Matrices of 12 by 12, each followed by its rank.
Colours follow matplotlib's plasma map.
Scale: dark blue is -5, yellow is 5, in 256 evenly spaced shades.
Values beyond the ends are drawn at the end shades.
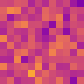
full rank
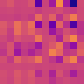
two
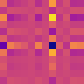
one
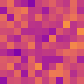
full rank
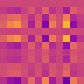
one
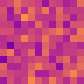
full rank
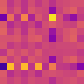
two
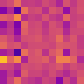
two
